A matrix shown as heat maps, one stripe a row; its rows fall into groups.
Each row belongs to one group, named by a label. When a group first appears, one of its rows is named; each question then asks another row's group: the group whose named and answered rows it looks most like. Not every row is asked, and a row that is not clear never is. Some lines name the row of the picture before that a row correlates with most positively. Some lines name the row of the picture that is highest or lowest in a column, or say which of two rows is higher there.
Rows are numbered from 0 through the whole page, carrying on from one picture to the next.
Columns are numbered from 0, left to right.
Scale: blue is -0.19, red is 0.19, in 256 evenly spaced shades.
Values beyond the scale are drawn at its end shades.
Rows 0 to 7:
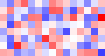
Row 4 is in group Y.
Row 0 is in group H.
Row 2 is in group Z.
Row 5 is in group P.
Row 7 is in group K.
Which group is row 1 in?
K
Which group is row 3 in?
H
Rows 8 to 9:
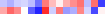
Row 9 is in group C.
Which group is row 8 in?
P
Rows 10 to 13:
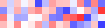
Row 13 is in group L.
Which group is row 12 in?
Z
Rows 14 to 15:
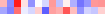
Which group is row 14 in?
H
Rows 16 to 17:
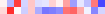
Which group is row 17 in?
Z
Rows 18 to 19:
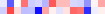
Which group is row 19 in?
C
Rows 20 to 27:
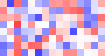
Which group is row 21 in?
Z
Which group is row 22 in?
C
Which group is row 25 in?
P
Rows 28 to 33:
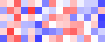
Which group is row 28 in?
L
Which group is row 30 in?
L
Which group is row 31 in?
P
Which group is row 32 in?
Z
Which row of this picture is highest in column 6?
31
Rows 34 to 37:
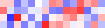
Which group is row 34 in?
K
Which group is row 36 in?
H
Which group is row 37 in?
P
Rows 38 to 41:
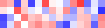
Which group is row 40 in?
Y
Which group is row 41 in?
Y
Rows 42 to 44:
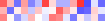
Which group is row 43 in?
H
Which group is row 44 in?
K
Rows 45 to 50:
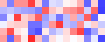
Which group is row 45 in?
L
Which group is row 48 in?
K
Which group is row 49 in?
C
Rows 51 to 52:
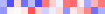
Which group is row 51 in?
P
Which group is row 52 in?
Y
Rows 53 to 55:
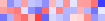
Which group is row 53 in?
K
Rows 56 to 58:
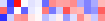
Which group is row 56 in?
H
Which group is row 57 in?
Z
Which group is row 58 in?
Y
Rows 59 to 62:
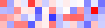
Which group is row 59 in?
L
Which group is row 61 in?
Z
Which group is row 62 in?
H
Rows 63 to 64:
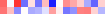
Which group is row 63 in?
Z
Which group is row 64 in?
K
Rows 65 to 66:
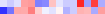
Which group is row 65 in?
K
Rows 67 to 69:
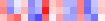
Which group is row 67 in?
C
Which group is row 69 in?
C
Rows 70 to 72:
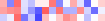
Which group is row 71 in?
C
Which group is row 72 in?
P
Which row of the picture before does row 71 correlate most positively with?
69
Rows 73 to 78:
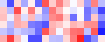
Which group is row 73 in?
P
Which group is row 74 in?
L
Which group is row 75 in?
L
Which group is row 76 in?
K
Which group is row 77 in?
P
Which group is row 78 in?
C
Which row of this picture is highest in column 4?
74
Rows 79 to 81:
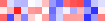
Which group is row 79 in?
Z
